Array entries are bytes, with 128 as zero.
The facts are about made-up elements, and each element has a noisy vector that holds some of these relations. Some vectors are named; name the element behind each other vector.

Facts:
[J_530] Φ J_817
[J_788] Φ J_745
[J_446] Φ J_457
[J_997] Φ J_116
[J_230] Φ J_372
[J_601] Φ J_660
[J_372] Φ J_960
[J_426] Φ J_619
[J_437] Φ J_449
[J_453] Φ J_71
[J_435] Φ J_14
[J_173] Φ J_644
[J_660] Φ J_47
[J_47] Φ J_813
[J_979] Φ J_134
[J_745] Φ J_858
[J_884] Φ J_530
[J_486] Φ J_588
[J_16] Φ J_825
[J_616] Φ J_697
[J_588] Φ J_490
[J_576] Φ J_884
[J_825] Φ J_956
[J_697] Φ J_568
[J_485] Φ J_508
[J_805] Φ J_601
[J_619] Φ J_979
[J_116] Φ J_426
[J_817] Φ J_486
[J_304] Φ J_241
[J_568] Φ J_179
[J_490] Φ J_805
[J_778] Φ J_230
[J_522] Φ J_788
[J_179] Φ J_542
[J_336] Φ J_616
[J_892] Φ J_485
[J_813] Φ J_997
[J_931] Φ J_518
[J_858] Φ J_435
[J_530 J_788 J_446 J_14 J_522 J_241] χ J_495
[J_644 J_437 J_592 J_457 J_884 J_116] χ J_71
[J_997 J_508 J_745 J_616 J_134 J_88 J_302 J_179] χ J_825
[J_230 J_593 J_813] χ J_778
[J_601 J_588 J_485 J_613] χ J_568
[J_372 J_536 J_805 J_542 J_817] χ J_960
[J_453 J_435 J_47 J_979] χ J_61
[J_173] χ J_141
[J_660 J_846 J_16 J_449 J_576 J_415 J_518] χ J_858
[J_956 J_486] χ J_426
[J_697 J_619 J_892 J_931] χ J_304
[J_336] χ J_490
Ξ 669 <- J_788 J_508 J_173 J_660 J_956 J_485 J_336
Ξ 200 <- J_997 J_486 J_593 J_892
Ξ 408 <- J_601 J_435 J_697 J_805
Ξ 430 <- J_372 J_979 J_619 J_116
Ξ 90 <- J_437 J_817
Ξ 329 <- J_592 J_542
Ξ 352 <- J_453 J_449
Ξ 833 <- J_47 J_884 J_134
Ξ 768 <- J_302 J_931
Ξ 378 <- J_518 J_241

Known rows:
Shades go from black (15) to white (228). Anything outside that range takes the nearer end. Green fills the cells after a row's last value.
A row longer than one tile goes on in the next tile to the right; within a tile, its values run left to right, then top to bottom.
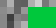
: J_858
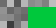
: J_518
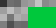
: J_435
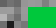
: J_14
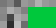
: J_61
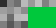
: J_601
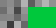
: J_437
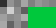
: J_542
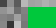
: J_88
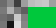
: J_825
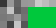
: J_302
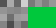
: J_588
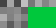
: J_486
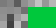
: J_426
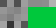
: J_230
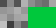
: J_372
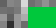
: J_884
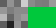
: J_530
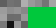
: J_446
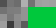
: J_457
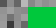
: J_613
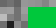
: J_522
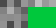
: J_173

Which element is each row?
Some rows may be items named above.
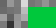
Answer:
J_884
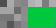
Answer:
J_449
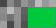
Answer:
J_485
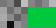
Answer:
J_241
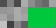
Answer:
J_372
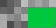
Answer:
J_116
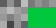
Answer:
J_536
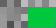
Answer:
J_813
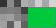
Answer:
J_997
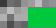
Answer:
J_435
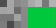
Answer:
J_449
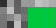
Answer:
J_302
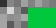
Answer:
J_542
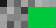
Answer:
J_336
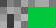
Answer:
J_568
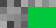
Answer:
J_593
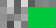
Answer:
J_817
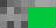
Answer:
J_592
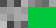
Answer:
J_372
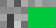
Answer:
J_490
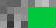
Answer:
J_71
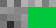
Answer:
J_16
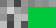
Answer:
J_960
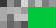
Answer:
J_805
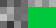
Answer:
J_788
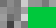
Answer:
J_47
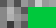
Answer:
J_956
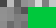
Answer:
J_660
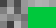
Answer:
J_745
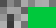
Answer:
J_568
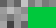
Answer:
J_536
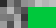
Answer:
J_508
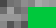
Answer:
J_592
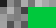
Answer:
J_336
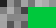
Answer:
J_336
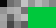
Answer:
J_697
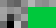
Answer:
J_495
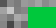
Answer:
J_453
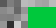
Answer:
J_134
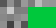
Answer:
J_931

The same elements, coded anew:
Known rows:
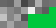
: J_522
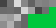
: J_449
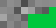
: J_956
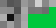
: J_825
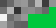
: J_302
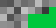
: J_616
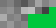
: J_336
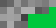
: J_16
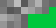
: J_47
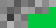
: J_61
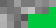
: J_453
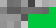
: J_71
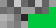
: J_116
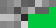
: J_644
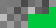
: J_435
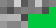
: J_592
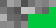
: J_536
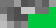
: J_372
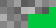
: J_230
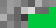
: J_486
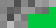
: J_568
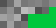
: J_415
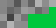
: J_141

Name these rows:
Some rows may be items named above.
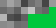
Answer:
J_805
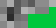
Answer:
J_960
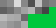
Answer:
J_437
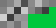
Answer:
J_508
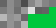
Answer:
J_173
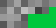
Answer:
J_660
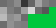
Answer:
J_788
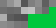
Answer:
J_817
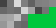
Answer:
J_449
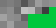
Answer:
J_336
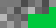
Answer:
J_435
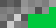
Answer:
J_858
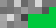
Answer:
J_884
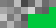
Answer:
J_446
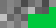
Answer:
J_435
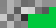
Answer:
J_892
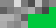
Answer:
J_437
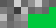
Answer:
J_134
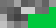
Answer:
J_372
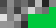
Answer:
J_931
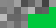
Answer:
J_601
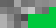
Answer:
J_453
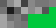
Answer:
J_542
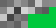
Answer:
J_997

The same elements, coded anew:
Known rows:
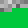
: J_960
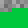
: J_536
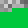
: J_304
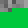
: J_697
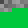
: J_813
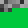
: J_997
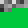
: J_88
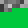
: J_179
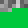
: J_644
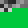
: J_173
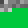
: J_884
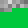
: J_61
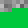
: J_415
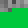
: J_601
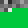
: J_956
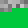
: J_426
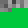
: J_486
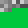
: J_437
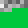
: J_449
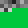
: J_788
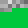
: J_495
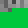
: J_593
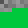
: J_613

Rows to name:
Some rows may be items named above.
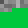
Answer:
J_435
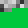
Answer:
J_825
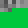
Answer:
J_892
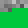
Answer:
J_372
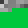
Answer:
J_518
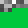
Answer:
J_302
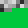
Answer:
J_825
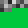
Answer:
J_134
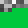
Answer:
J_302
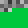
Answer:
J_485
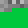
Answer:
J_47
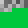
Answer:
J_453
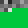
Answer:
J_956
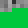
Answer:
J_530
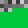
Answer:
J_336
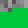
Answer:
J_697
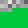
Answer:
J_858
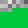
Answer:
J_858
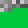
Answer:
J_437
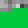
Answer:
J_241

